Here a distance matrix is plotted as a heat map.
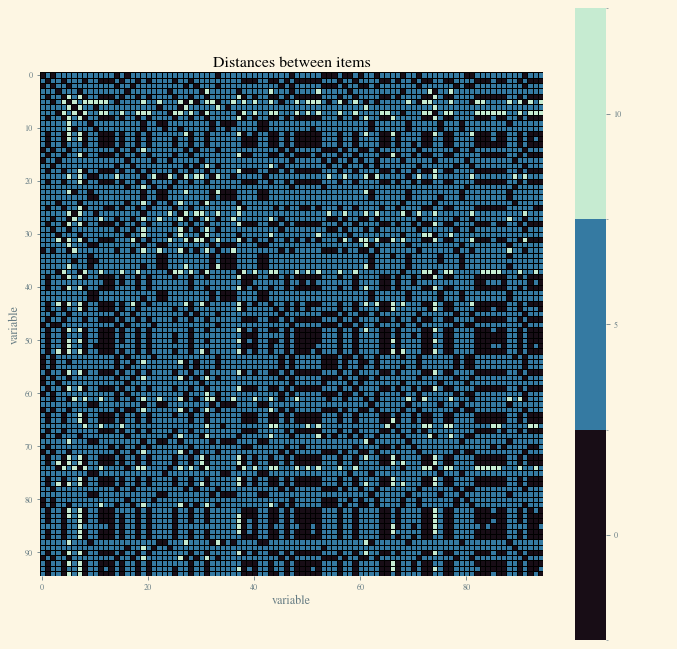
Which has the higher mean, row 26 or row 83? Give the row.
26
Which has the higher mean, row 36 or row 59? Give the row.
36
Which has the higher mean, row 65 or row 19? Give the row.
19
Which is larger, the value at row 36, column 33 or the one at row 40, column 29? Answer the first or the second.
the first
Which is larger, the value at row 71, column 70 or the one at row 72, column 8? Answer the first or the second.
the first
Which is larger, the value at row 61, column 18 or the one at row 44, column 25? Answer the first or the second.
the first
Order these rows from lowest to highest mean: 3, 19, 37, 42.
42, 3, 19, 37
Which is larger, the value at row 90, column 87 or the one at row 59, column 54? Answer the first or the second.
the second
